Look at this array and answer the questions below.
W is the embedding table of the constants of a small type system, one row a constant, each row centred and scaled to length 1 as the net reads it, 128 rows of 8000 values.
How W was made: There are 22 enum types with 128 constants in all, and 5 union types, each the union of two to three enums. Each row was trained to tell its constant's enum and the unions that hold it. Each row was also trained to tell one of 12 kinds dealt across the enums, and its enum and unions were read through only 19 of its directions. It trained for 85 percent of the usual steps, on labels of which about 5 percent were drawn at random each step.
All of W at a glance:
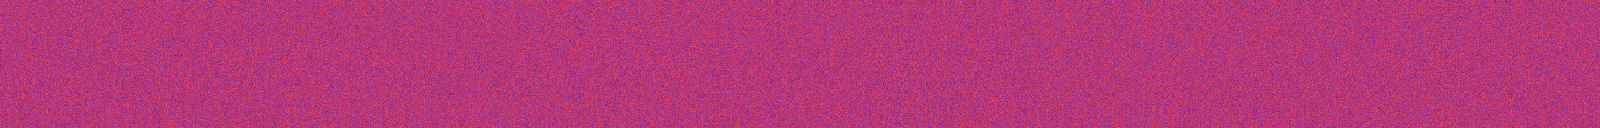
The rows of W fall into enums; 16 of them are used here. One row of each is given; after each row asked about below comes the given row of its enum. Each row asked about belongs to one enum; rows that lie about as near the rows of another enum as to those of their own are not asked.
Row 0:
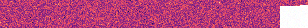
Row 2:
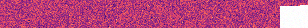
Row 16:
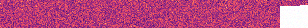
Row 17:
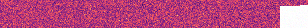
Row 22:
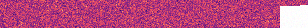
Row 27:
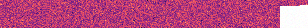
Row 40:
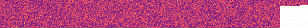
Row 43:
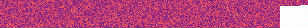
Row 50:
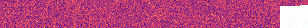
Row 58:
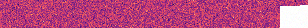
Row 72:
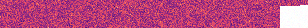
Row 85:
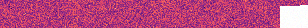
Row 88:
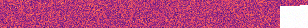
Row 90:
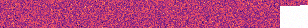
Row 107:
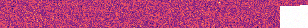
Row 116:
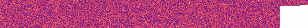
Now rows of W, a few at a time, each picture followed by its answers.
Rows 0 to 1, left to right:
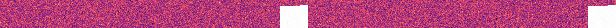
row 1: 90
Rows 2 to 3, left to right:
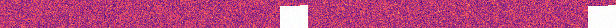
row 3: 50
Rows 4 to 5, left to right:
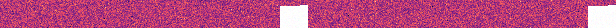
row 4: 90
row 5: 58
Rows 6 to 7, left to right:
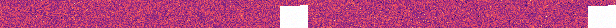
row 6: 107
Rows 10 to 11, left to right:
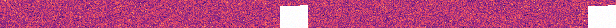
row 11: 50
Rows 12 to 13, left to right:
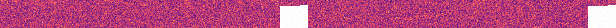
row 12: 90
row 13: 116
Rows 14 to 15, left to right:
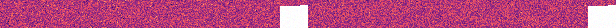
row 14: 43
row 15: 85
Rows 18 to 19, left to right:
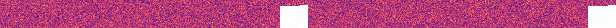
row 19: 40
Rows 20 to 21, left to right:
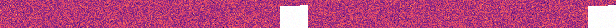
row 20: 107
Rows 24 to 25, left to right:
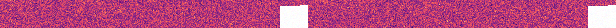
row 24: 88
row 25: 58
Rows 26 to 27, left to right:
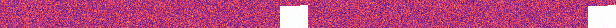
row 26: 17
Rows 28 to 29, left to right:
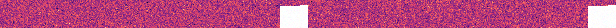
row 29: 88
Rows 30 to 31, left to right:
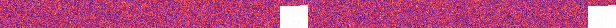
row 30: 27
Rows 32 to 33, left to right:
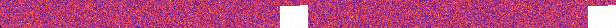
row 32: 43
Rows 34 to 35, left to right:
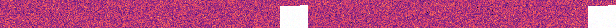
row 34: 27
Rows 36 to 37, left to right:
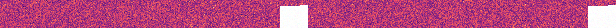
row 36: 2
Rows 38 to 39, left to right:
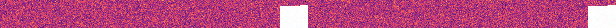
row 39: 22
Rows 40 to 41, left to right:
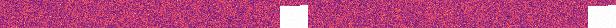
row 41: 2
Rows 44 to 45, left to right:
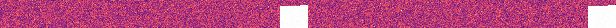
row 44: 88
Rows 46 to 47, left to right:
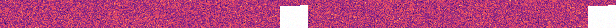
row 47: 88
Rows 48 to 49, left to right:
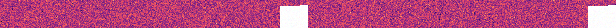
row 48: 2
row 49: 116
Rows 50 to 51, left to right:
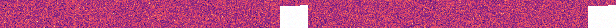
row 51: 72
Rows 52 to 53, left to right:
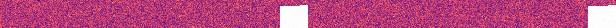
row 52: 116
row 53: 50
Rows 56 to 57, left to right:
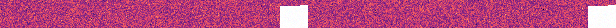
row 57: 0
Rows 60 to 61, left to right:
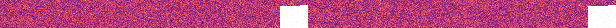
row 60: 27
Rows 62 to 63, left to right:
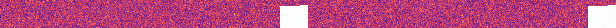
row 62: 0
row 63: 0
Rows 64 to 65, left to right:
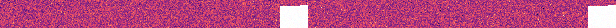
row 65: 116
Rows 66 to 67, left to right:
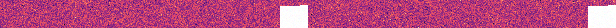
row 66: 40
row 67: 17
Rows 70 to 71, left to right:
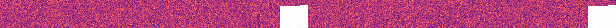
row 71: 16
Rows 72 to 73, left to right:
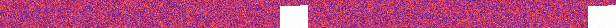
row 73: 107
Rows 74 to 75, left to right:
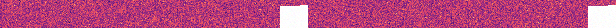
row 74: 88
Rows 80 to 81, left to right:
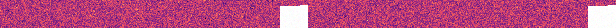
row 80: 27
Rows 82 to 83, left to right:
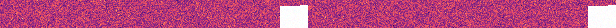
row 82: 16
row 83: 72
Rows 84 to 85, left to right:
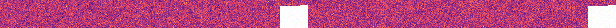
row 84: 85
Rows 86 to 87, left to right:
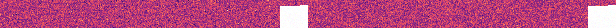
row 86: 58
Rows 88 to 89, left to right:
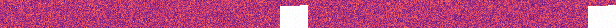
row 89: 0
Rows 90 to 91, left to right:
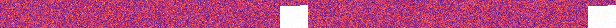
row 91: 2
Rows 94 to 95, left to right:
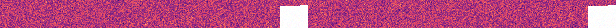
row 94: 72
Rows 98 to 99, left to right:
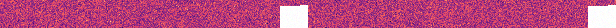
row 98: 16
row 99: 2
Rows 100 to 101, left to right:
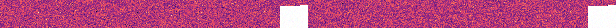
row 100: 72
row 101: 88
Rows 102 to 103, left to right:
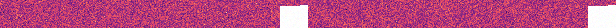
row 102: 116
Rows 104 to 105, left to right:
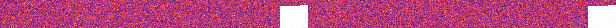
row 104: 27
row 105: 17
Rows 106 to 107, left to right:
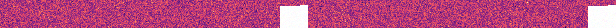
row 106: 85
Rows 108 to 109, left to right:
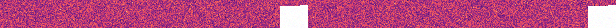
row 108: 0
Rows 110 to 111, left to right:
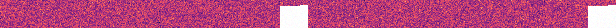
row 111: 0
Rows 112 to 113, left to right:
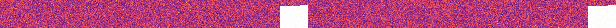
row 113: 27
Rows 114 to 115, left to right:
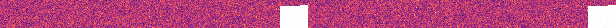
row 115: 107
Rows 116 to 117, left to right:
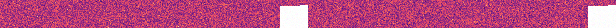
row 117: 72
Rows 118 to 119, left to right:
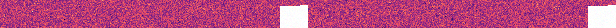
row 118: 85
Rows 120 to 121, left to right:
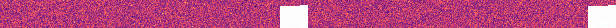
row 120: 90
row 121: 72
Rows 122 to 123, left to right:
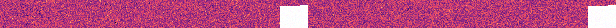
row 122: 90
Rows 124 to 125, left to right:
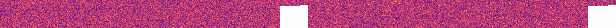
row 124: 17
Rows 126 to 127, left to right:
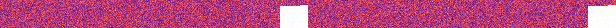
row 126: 90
